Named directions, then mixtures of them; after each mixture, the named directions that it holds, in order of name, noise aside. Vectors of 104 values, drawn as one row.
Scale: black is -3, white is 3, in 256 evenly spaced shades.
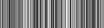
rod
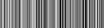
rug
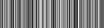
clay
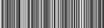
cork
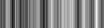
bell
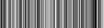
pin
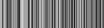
bell, clay, cork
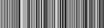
cork, rug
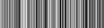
cork, rod, rug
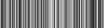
bell, cork, pin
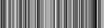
pin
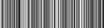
cork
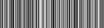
clay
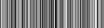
cork, pin, rod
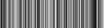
pin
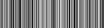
clay
